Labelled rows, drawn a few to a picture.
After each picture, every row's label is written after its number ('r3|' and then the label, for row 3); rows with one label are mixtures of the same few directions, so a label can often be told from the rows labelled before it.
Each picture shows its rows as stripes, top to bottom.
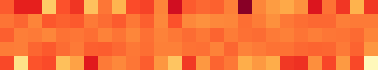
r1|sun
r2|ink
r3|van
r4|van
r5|van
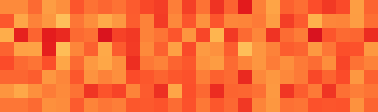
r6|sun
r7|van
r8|van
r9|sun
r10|sun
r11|sun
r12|sun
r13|sun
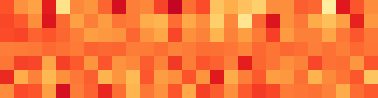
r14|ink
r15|sun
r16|sun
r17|sun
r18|sun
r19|van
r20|sun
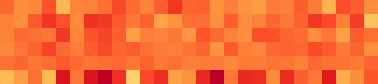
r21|ink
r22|van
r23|sun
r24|van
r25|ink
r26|sun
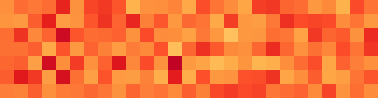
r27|sun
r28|van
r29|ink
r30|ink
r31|ink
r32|sun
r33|ink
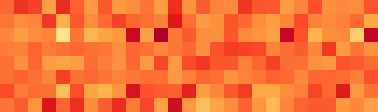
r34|sun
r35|ink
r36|van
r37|ink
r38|ink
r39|ink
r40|sun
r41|ink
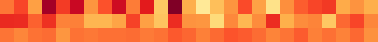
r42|ink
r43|sun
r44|ink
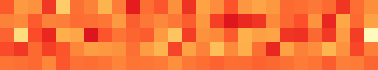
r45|sun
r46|ink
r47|van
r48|sun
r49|ink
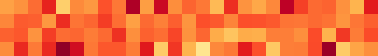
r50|van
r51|sun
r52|ink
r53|ink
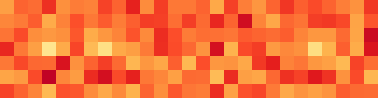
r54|van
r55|sun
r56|van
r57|van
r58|sun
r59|van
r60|van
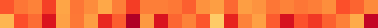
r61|sun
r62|van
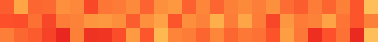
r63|van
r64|sun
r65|van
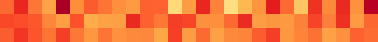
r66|ink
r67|sun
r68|sun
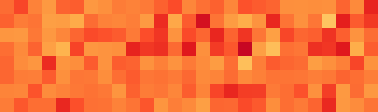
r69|van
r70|ink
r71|sun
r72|sun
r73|sun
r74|sun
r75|ink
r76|ink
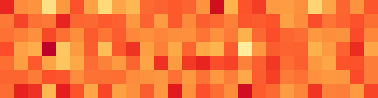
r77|van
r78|van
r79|sun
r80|sun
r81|ink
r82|sun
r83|sun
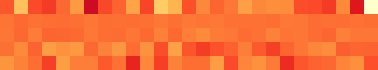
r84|van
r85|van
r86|ink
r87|ink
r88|van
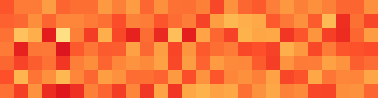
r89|van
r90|ink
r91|sun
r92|van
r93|sun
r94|van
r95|ink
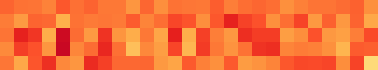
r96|van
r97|ink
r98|sun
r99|sun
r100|van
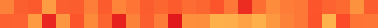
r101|sun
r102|ink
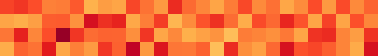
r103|sun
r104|sun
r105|ink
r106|van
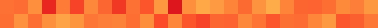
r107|ink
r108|ink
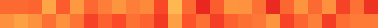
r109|ink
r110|sun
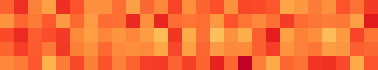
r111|van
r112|van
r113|sun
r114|sun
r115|sun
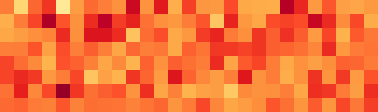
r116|van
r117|van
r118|sun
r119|ink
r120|van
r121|sun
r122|ink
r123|ink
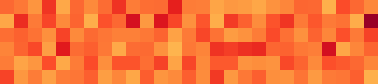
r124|ink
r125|van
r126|ink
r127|ink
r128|sun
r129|van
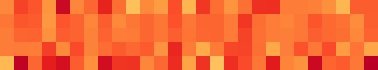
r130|sun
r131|sun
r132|sun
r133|ink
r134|van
